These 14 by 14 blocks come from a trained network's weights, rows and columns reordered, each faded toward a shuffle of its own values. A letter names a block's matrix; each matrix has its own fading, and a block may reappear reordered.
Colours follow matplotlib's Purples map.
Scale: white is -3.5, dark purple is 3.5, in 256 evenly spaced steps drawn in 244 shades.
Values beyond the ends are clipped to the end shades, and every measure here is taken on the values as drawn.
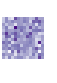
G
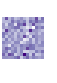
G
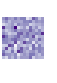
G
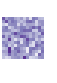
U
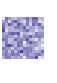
U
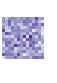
U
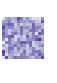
U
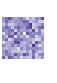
U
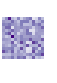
G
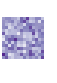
U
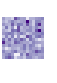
G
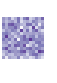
U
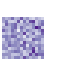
U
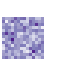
U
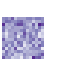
G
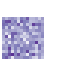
G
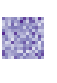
G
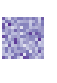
U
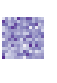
G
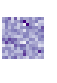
G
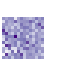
G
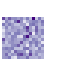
G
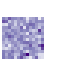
G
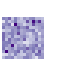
G
